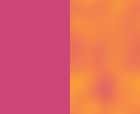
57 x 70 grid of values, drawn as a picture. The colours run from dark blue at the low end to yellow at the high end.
It is made of 1 by 2 panels. Panel 1,1: middling, flat. Panel 1,2: high, smooth, faint in contrast.
